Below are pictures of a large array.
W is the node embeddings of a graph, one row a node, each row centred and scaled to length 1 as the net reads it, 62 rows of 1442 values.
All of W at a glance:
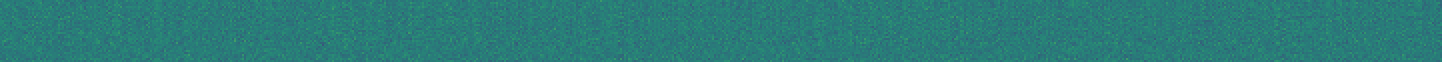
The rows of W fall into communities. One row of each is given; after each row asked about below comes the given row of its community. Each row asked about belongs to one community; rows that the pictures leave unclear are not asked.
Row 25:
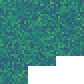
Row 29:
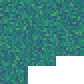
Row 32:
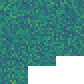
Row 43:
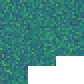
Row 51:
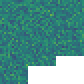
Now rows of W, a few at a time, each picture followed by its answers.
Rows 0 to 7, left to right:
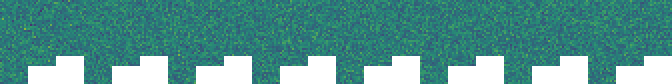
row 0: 51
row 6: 32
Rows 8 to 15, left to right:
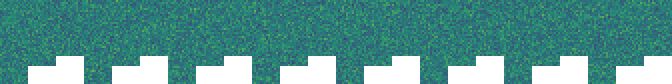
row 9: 51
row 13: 51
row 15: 32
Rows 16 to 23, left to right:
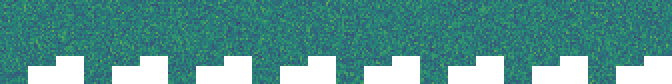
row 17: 51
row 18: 25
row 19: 32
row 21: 25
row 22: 51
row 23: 25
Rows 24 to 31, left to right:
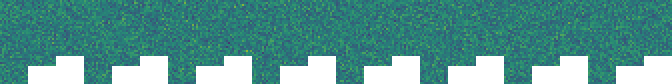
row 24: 32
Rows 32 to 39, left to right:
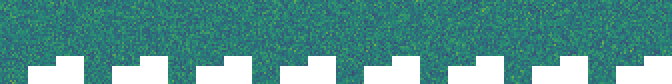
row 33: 32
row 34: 25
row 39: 25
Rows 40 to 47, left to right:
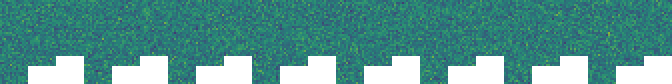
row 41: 25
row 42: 43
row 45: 32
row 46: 29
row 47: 25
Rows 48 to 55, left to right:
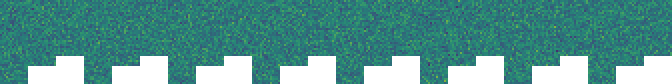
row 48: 51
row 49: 29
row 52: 29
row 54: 51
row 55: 32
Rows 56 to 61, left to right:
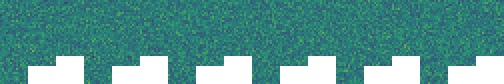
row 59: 43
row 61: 25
